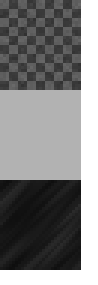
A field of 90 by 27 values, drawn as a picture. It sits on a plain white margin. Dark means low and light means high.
It is made of 3 by 1 panels. Panel 1,1: low, checkered. Panel 2,1: high, flat. Panel 3,1: very low, slanting up to the right, faint in contrast.
